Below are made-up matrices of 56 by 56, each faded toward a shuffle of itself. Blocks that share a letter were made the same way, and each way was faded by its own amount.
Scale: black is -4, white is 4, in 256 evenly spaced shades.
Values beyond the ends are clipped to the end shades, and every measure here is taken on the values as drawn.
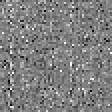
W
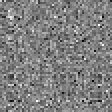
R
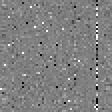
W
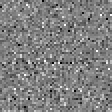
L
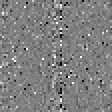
W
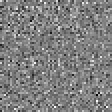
R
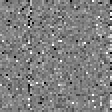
W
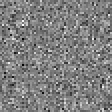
R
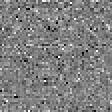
L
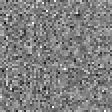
R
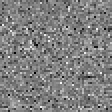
L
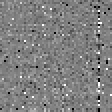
W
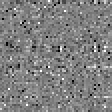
L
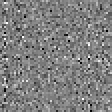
W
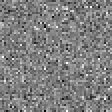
R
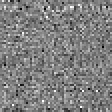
R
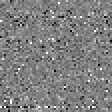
L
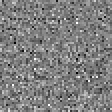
L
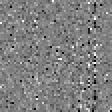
W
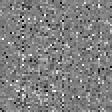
W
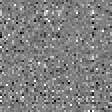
W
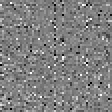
W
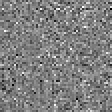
R
